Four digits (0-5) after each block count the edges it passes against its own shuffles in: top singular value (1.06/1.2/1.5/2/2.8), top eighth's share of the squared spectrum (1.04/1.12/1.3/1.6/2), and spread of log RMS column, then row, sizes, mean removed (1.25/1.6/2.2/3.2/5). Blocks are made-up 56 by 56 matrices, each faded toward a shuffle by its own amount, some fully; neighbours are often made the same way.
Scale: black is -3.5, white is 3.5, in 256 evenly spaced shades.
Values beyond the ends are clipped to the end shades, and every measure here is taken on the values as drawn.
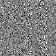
1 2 3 0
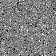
0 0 0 0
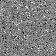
0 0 0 0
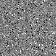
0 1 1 0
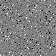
1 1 0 0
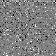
3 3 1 2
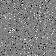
0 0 0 0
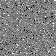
0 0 0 0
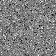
1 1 0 0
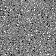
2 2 0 0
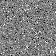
0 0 0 0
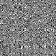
3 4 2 2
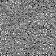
3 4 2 1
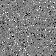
1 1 1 0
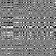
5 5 3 4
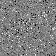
2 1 0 0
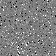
1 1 0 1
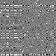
5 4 2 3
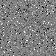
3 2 0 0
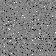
3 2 0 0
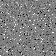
2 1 0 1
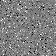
1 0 0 0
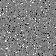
2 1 0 0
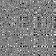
4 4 2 2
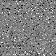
3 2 0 1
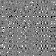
4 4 2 2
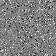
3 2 0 0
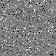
1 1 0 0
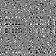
4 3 2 2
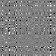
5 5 3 3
